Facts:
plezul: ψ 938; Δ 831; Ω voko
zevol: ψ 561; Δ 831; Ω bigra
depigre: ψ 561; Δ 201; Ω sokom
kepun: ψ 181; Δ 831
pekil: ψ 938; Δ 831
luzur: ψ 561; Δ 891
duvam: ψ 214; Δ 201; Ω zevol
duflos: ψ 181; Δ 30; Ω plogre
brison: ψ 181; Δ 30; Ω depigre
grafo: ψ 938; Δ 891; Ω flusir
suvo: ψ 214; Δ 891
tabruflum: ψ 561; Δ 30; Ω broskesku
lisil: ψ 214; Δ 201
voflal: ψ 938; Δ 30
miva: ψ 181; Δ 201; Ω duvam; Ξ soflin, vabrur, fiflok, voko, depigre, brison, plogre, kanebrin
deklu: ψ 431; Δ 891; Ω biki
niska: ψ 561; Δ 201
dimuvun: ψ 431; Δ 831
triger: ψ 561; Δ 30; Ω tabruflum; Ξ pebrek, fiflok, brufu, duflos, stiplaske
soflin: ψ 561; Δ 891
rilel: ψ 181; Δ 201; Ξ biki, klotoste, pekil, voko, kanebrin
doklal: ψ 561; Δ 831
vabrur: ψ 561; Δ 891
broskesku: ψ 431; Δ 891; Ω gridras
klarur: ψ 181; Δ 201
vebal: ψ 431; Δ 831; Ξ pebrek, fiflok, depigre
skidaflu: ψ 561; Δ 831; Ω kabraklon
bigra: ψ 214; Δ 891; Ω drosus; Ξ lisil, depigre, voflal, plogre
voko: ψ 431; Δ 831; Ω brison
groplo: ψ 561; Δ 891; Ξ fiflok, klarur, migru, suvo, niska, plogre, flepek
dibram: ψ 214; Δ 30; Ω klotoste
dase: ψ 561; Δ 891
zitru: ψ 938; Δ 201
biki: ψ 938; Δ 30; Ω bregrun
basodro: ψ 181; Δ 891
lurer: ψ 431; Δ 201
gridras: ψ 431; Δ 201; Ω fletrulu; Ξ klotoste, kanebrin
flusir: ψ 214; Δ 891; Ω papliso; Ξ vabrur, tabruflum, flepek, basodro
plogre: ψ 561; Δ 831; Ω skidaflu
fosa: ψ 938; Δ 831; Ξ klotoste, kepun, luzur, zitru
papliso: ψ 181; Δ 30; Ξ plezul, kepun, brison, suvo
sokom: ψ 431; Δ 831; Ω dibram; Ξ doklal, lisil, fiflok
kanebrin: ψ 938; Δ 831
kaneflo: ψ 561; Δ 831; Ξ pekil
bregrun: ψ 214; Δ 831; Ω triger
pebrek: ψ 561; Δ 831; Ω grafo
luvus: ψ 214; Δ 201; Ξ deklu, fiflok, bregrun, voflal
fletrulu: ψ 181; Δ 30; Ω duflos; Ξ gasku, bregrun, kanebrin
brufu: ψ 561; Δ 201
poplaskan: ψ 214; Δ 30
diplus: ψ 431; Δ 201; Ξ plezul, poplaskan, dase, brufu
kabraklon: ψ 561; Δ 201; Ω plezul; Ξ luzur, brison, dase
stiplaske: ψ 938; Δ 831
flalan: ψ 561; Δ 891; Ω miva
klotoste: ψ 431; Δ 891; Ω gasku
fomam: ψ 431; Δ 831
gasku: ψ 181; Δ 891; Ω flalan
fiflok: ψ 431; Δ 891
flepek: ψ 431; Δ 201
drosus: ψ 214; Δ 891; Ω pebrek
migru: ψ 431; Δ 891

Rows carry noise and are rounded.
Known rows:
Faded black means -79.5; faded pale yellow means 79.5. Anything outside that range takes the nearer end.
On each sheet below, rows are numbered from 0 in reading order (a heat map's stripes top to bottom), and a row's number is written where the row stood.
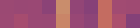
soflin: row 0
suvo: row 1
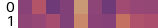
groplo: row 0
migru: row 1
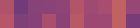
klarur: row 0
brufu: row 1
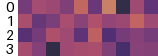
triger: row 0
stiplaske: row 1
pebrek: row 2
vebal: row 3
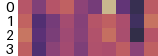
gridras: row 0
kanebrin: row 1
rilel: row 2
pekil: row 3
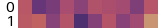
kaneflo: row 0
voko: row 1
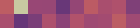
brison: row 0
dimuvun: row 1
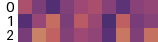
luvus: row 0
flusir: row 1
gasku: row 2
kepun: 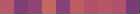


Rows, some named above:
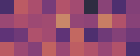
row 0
bigra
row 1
suvo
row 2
pebrek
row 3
diplus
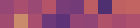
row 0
plogre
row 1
dibram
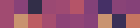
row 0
vebal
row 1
klotoste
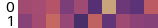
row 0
fletrulu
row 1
duvam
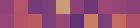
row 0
groplo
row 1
duflos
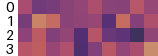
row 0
lisil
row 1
flalan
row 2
miva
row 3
voko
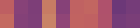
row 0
fosa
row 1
fosa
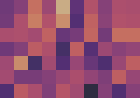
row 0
deklu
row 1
broskesku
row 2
skidaflu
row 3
zevol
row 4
sokom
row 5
lisil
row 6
bigra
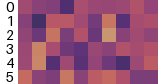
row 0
voflal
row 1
bregrun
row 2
biki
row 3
dibram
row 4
sokom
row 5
fosa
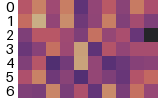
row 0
plezul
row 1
kabraklon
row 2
papliso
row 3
deklu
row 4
fiflok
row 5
depigre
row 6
tabruflum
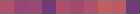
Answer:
poplaskan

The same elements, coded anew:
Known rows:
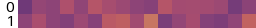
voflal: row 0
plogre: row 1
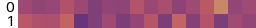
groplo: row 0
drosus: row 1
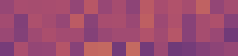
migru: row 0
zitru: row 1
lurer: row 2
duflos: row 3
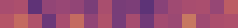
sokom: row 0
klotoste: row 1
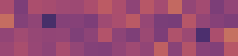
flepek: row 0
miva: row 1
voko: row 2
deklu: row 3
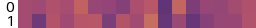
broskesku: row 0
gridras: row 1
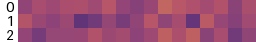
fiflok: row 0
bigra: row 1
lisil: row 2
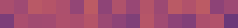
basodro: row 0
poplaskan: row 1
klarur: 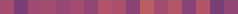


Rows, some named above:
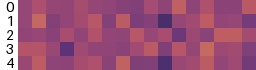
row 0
deklu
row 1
dibram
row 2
fosa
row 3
flalan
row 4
dibram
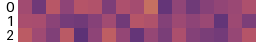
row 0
gridras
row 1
zevol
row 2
pebrek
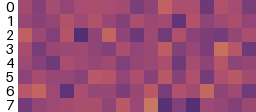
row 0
brufu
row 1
kaneflo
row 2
pebrek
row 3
diplus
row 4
vebal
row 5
kepun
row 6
flalan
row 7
fletrulu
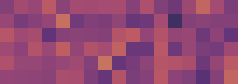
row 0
papliso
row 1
triger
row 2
duvam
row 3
tabruflum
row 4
depigre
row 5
bregrun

